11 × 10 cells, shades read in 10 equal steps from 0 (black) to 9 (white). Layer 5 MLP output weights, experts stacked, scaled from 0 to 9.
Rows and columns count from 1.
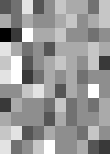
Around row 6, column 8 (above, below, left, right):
5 5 6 5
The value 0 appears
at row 3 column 1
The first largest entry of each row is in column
3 7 3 1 2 2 9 6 1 2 5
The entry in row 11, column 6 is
5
